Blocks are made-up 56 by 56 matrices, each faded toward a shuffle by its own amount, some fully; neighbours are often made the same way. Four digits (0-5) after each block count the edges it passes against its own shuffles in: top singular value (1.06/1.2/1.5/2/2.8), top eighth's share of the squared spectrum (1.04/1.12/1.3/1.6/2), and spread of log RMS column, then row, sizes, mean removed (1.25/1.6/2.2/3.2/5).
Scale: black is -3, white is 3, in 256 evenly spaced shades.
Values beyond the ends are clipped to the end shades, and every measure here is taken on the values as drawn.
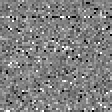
2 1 0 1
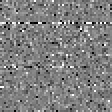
3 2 0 2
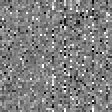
2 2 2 0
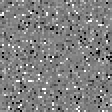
1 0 1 0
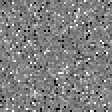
1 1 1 0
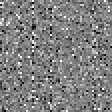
2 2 2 0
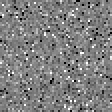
0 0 0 0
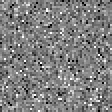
0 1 0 0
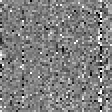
2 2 3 0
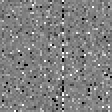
3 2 1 0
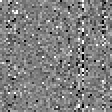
2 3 2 0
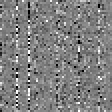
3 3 3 0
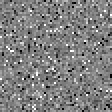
0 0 0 0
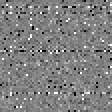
3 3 0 2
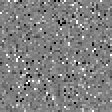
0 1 0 0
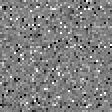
2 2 0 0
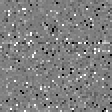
2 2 0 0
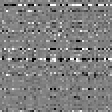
4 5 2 4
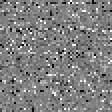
3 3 0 2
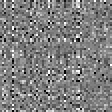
4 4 3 2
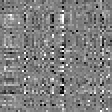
4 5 3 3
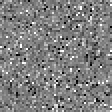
1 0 0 0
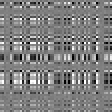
5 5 5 5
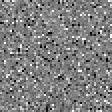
0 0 0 0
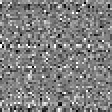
4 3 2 2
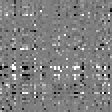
4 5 3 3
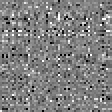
4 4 2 2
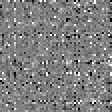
4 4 2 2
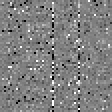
4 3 2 0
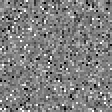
1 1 0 0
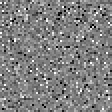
0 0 0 0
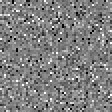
1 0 0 0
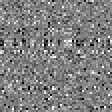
4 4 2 2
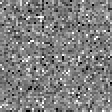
3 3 1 1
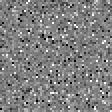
0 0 0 0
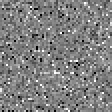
0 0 0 0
